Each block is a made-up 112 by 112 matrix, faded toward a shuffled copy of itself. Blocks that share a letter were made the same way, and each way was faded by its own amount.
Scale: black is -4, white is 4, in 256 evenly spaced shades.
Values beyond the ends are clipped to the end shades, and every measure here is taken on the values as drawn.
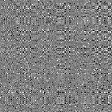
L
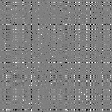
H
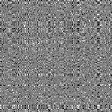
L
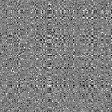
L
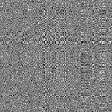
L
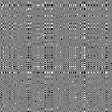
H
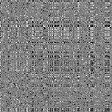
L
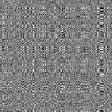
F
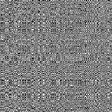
F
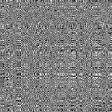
F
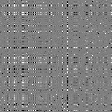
H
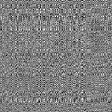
F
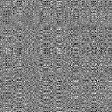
F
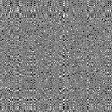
L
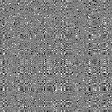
L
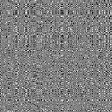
L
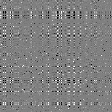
H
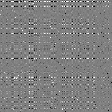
H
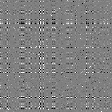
H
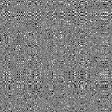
L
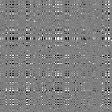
H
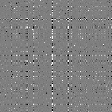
H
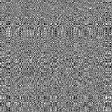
F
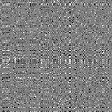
L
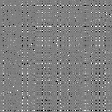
H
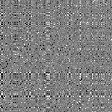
L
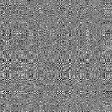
F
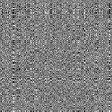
F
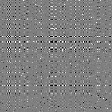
H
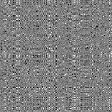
L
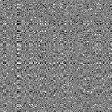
L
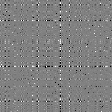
H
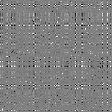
H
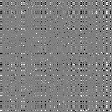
H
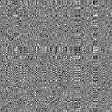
L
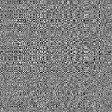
F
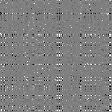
H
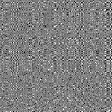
L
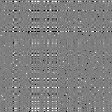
H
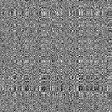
F
